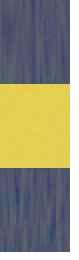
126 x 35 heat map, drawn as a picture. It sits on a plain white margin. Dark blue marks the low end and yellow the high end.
The table splits into 3 rows of 1 panel. Panel 1,1: low, streaked downward, faint in contrast. Panel 2,1: very high, flat. Panel 3,1: low, streaked downward, faint in contrast.
